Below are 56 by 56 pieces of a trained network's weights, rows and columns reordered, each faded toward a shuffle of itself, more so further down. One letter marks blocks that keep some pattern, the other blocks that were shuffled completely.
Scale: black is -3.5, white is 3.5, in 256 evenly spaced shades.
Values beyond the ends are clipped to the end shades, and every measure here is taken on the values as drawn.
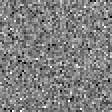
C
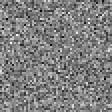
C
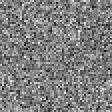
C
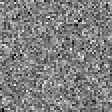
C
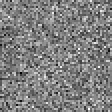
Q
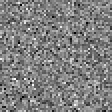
Q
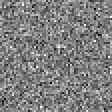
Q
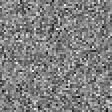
C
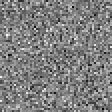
C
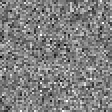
C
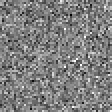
C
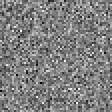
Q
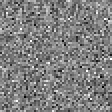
Q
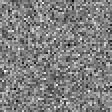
C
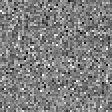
C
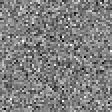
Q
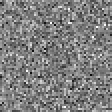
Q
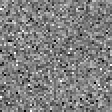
C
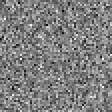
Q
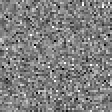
C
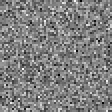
C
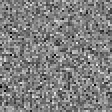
Q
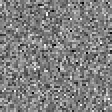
Q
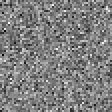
C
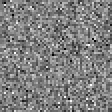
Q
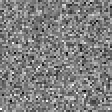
Q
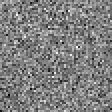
C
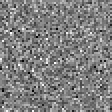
Q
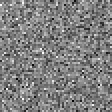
C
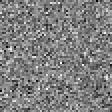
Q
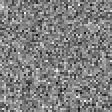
C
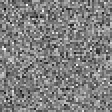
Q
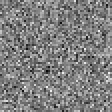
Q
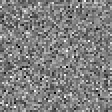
C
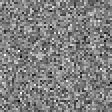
C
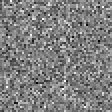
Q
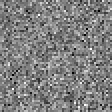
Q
